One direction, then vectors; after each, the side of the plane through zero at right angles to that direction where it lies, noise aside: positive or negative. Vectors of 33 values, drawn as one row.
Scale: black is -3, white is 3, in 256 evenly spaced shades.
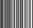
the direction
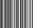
positive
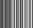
positive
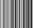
negative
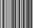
negative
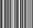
positive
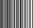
positive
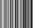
negative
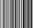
negative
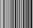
negative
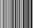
negative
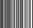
positive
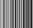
negative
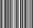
positive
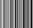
negative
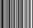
positive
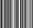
positive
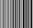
negative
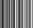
positive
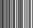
positive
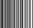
positive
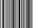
negative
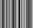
negative
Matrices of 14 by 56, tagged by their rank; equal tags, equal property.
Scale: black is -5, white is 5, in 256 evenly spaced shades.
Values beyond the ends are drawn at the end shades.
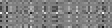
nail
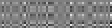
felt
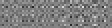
nail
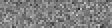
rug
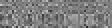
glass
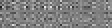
glass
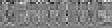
glass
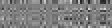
nail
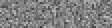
rug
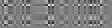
felt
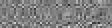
glass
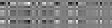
felt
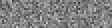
rug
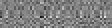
glass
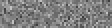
rug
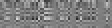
nail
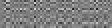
nail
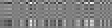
felt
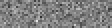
rug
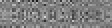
glass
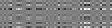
felt
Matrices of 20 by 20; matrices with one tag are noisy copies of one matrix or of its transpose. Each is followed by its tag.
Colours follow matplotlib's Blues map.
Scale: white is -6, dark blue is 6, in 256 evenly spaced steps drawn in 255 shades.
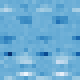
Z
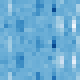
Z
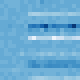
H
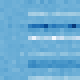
H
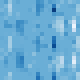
Z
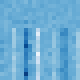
H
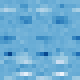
Z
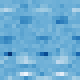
Z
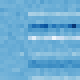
H
